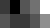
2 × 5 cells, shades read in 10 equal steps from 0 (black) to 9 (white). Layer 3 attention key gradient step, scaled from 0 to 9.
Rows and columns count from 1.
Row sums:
18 15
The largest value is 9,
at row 1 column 5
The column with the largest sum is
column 5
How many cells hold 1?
0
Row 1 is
2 0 3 4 9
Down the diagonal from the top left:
2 2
